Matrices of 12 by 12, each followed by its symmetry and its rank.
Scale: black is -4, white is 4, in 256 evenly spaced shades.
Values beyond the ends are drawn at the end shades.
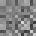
symmetric, rank two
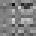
neither, rank two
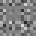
antisymmetric, rank two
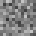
neither, full rank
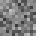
symmetric, full rank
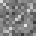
symmetric, full rank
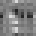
antisymmetric, rank two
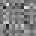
antisymmetric, rank two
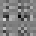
neither, rank two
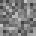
symmetric, full rank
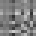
antisymmetric, rank two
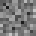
symmetric, full rank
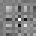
symmetric, rank two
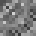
symmetric, full rank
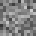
neither, full rank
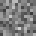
neither, full rank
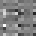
neither, rank two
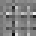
antisymmetric, rank two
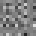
antisymmetric, rank two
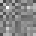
symmetric, rank two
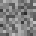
neither, full rank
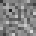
symmetric, full rank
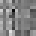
neither, rank two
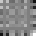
symmetric, rank two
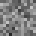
neither, full rank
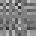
neither, rank two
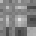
symmetric, rank two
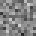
neither, full rank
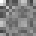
symmetric, rank two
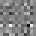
neither, rank two
